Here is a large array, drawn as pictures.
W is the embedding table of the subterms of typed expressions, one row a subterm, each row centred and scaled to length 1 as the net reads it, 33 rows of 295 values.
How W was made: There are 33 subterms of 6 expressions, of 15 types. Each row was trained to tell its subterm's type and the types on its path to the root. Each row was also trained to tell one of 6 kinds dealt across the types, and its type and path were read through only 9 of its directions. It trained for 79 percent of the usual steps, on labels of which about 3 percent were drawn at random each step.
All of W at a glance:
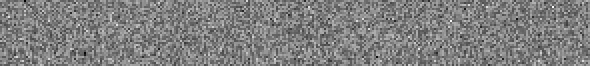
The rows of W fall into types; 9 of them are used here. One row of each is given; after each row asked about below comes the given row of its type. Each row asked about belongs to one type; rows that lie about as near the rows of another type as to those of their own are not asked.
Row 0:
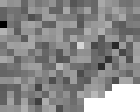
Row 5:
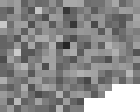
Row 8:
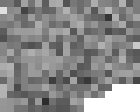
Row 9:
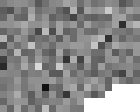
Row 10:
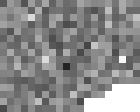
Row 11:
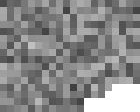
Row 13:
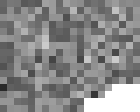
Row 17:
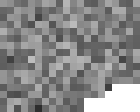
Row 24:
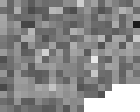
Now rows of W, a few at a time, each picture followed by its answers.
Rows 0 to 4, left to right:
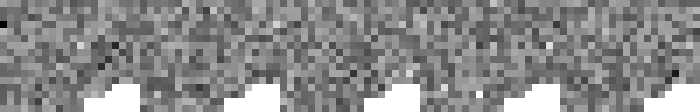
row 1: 13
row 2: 11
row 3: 13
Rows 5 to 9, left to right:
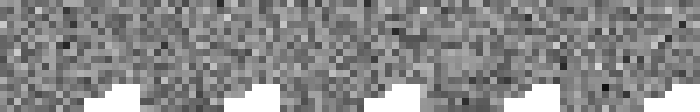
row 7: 11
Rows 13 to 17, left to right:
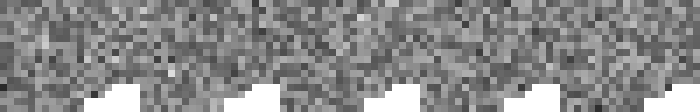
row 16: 0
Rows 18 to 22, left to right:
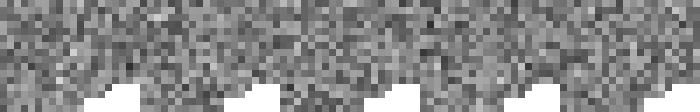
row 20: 5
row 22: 17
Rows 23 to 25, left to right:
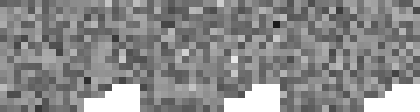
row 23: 10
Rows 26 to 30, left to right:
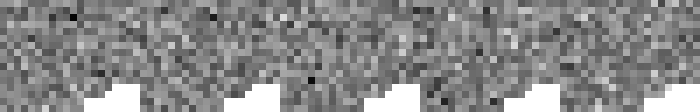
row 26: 9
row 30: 0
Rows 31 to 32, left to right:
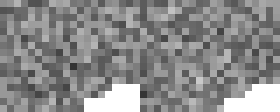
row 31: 0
